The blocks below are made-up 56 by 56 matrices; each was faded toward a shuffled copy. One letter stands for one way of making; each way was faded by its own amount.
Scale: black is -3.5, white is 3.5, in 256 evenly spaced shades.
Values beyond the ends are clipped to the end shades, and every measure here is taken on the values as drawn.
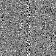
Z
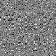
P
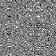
P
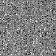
P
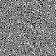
P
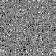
P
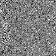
Z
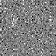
P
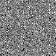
Z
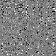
P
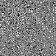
P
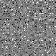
P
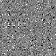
P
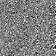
Z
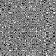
P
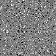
P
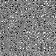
P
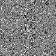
Z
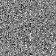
Z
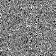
Z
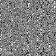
Z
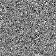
Z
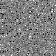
P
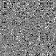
P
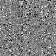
P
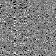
P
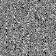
Z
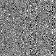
Z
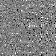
P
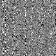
Z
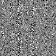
Z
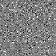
P
